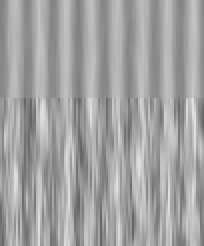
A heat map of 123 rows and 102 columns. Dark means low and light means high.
Grain: streaks running down. Stripes: upright, repeating 8 times. Seam: horizontal, 40% of the way down, the top part calmer. Slope: none.
